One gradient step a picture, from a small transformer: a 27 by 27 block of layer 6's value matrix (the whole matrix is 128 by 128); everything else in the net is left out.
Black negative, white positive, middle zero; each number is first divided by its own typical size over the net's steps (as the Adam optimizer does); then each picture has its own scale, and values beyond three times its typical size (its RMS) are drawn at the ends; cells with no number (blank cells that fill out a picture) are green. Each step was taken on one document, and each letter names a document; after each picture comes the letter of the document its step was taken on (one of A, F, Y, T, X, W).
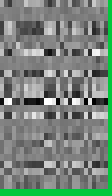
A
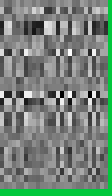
A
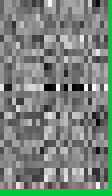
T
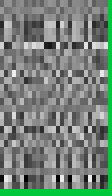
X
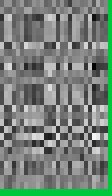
X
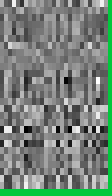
X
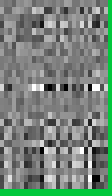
T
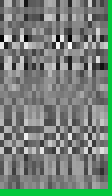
X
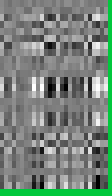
T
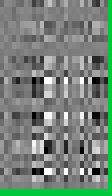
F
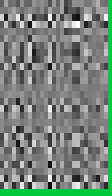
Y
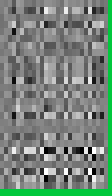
F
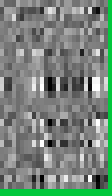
T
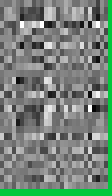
T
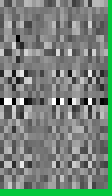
A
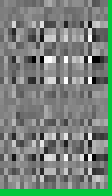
F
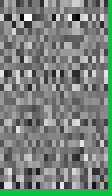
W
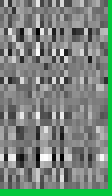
Y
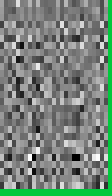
W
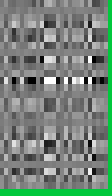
F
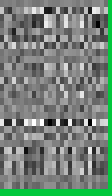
X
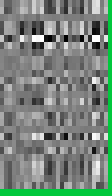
X
